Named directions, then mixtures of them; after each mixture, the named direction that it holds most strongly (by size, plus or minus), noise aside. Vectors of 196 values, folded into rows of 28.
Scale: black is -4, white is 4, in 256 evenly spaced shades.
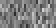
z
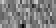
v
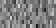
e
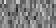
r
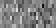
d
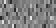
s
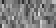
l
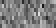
l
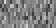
z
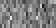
e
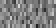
e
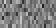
r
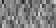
l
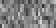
l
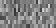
z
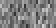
z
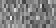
e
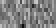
v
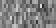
d
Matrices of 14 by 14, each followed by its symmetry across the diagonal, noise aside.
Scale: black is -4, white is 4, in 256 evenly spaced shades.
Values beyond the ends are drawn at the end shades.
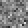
antisymmetric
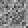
symmetric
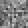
antisymmetric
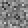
symmetric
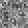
symmetric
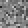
antisymmetric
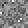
symmetric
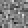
antisymmetric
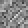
symmetric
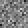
symmetric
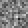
symmetric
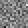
antisymmetric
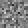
antisymmetric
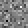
antisymmetric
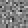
antisymmetric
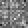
symmetric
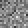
symmetric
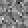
antisymmetric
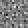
antisymmetric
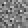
antisymmetric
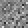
symmetric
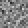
symmetric
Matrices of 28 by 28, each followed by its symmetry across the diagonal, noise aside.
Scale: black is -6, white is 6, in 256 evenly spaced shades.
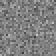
antisymmetric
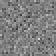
symmetric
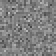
antisymmetric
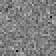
symmetric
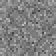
symmetric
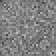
symmetric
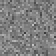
antisymmetric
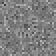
symmetric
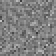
antisymmetric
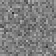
symmetric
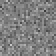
antisymmetric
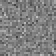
antisymmetric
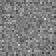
symmetric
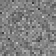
symmetric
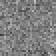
antisymmetric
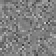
antisymmetric
